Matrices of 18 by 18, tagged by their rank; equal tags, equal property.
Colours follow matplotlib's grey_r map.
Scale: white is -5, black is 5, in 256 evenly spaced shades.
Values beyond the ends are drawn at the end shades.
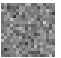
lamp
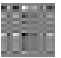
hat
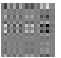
hat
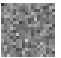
lamp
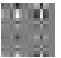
hat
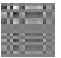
hat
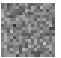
lamp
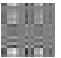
hat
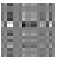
hat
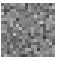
lamp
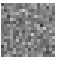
lamp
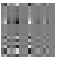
hat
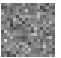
lamp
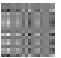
hat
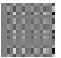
hat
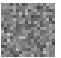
lamp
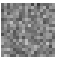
lamp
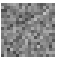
lamp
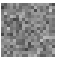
lamp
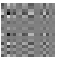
hat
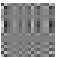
hat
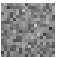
lamp
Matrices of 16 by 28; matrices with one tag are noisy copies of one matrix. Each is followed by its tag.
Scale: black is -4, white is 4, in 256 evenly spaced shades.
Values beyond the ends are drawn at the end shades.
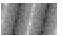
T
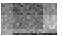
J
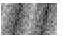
T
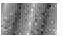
T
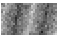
T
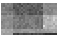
J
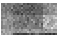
J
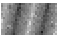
T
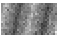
T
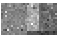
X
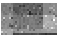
J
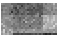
J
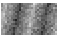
T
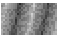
T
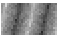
T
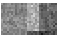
X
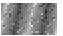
T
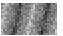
T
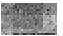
J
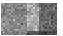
X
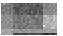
J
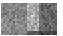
X
